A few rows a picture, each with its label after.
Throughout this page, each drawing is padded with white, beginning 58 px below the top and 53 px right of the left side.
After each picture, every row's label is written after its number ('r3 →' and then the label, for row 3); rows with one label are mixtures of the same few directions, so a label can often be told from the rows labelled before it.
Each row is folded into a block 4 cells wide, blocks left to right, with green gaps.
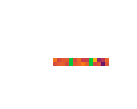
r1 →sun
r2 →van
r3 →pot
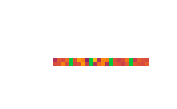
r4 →pot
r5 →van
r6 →sun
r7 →van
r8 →sun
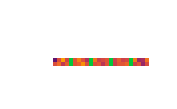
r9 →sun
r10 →van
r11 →pot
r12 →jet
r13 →pot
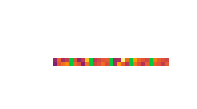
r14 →jet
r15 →van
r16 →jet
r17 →sun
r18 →jet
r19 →jet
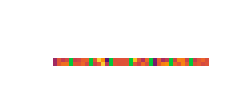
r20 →jet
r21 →jet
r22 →van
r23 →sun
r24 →sun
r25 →jet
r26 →pot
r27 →sun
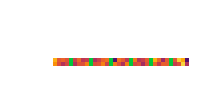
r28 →jet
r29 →jet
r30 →jet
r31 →sun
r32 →pot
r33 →sun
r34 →van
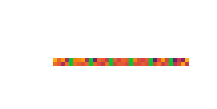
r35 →pot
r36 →pot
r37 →sun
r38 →sun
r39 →sun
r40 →sun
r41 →pot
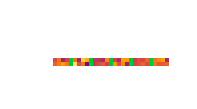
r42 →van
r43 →jet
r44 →pot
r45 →jet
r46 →pot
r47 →pot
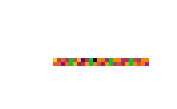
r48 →pot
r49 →sun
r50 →sun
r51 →jet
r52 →jet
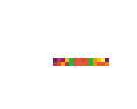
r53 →pot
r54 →van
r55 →pot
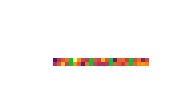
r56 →jet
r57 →jet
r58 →van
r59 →sun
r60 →van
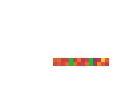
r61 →jet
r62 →sun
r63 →sun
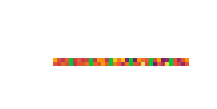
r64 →sun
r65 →jet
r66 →pot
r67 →pot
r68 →pot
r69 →jet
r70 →van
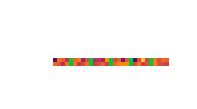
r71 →sun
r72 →sun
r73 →pot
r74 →van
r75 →sun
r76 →jet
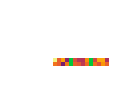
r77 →pot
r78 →van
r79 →pot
